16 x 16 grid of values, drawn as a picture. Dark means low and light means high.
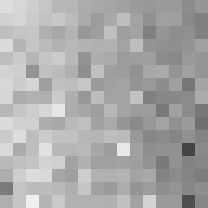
Histogram: bell-shaped. Stripes: none. Calmest part: top right. Slope: up to the left.
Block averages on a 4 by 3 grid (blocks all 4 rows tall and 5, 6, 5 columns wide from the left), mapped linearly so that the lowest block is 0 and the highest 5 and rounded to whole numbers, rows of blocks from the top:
5 3 1 / 4 2 1 / 5 3 0 / 4 3 0
